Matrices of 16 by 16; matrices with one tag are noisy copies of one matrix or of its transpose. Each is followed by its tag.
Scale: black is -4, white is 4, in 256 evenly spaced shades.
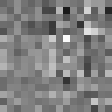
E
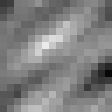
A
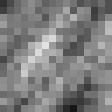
A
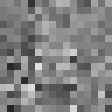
E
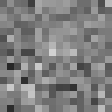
E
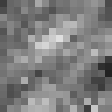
A
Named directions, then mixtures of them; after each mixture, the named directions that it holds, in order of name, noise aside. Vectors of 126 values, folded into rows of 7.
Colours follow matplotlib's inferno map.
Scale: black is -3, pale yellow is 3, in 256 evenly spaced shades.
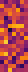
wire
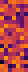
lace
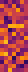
wire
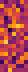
wire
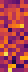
lace, wire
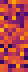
lace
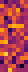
wire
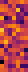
lace, wire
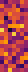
wire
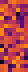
lace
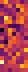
lace, wire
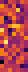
lace, wire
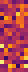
lace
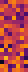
lace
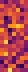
wire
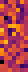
lace, wire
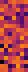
lace
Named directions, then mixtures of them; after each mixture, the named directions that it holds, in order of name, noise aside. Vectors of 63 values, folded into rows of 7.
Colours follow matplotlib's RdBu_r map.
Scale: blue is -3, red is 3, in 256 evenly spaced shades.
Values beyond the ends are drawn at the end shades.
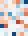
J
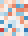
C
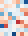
J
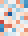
C, J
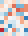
C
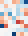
J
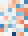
C, J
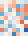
C, J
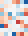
J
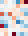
J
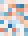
C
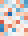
C, J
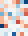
J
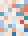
C, J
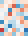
C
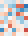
C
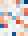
J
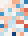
C, J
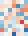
C, J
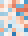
C, J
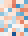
C, J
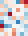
C, J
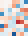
C, J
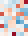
C, J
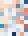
C, J
